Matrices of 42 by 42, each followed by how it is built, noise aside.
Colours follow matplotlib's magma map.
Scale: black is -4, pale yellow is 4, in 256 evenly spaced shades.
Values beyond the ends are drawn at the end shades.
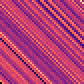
Toeplitz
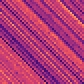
Toeplitz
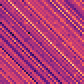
Toeplitz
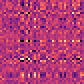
low rank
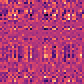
low rank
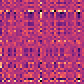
low rank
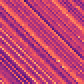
Toeplitz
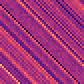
Toeplitz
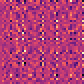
low rank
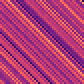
Toeplitz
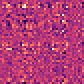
low rank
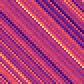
Toeplitz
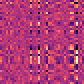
low rank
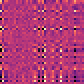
low rank
